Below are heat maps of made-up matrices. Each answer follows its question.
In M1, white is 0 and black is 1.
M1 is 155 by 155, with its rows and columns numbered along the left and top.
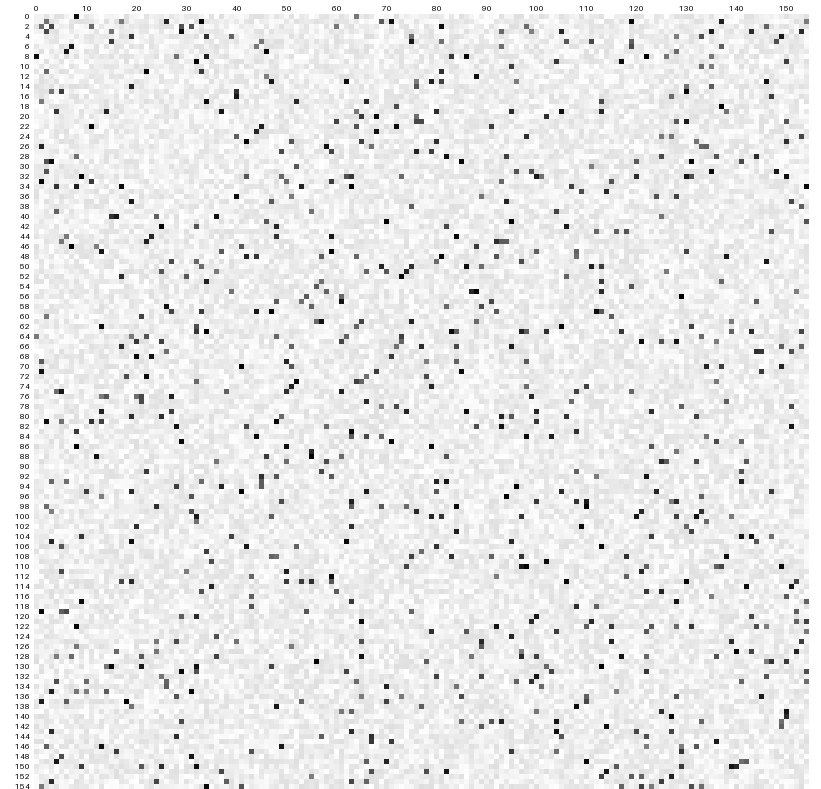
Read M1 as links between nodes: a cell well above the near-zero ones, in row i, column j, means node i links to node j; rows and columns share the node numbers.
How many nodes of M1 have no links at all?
1
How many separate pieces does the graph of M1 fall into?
2
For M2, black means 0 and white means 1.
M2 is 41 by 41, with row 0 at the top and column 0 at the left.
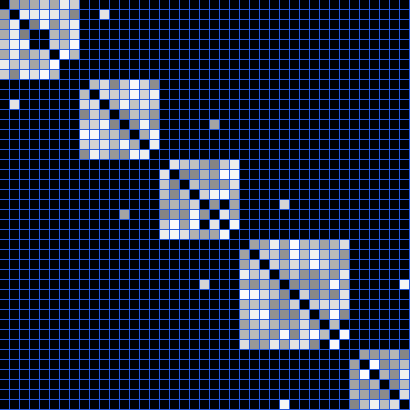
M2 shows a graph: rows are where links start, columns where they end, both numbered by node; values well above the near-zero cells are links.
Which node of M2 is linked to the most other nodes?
node 28
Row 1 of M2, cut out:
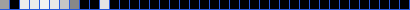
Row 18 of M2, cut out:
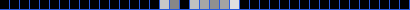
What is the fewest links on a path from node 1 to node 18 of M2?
4
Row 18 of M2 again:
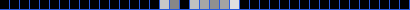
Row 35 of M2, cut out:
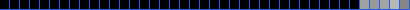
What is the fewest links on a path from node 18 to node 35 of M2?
4
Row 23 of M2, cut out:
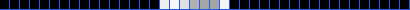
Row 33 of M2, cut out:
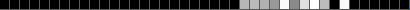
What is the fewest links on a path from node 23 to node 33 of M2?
3
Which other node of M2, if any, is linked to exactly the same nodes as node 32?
node 34
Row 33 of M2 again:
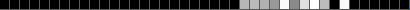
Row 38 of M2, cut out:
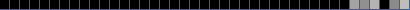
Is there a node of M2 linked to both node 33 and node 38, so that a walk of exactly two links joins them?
no
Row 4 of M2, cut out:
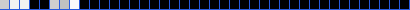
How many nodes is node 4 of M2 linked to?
6
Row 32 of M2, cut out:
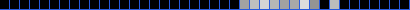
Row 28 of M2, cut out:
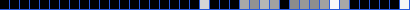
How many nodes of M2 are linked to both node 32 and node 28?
8
